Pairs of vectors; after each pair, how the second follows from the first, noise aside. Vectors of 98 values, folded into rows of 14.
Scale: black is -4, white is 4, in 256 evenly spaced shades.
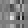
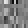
wrapped around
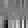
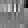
wrapped around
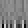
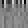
reversed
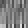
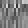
wrapped around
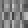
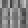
wrapped around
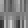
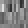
wrapped around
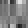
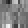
reversed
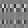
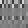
wrapped around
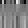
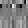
wrapped around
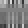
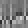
wrapped around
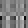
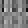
reversed
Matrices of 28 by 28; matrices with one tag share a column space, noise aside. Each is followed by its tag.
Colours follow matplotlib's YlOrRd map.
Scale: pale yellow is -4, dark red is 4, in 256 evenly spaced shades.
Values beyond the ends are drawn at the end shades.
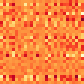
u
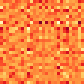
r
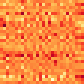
u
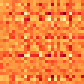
u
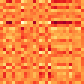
r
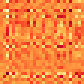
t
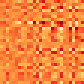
r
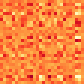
u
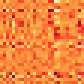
t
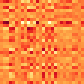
r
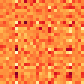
r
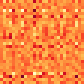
t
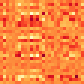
u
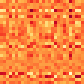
t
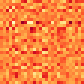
r
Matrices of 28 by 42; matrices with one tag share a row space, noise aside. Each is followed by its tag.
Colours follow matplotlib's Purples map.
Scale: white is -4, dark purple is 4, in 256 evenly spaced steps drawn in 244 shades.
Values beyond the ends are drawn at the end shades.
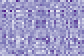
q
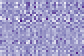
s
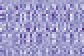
s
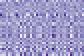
s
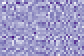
q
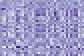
q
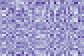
q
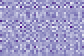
s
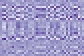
q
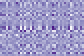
s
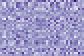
q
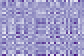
q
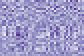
q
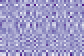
s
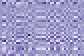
q
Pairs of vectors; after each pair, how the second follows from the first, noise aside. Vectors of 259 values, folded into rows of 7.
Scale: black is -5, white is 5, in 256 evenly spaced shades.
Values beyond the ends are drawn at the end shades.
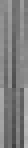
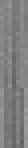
shrunk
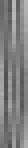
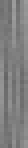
shrunk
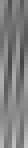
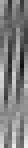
scaled up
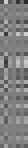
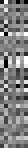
scaled up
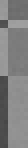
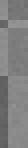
shrunk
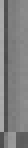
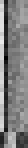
scaled up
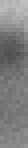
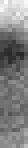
scaled up
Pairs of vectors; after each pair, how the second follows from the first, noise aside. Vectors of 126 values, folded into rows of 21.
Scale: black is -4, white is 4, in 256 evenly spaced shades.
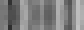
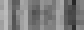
reversed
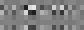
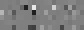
partly zeroed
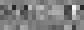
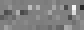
partly zeroed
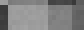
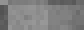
shrunk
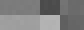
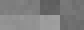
shrunk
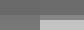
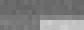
copied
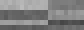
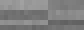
shrunk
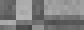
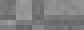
shrunk
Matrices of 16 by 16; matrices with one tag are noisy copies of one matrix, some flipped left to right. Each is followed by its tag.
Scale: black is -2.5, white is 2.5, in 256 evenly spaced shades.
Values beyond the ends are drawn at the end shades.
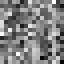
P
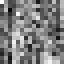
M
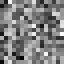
P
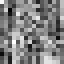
M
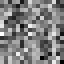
P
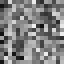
P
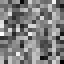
P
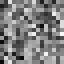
P
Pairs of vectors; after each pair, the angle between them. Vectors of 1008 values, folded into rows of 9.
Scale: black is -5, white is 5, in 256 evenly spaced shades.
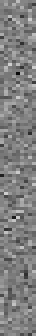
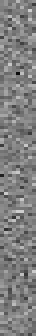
nearly parallel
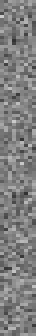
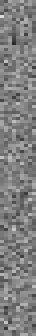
nearly parallel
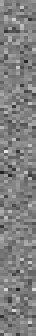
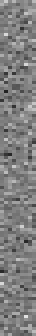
orthogonal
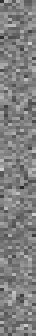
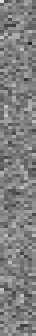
nearly opposite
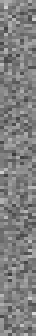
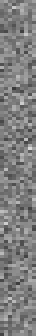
orthogonal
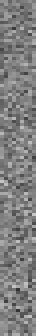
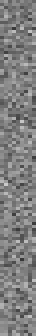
nearly parallel
